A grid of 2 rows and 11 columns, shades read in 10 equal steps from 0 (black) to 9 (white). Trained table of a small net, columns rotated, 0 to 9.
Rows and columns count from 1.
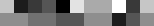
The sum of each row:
51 43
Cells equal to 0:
1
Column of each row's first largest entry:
9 1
